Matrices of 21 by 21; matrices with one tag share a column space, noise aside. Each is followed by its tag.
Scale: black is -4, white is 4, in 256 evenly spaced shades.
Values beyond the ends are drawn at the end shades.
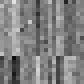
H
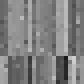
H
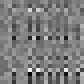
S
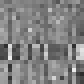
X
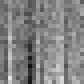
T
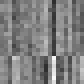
H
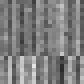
H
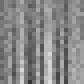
T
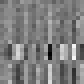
X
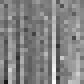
T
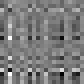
S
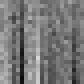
T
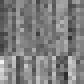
H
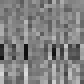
X
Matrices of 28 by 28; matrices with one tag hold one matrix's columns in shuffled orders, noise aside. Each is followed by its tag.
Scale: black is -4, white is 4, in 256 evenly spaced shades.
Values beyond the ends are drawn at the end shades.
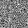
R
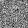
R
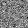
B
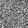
R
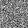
R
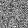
B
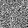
R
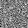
R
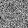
B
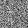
R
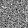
R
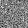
R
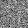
R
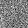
R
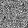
B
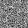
R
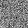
B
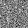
R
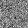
B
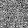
B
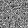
B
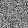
B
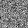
B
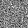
R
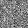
R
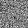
B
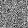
R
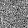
R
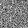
R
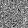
R
